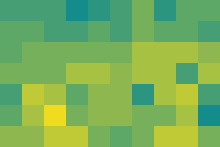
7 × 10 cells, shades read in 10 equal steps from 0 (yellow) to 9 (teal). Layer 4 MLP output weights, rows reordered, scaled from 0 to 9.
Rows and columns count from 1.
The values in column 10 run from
3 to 9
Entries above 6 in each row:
7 4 0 1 3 1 0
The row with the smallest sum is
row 7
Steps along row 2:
same up same down up down up same up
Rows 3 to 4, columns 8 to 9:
3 3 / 3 7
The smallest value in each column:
4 2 0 2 3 4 3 2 2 3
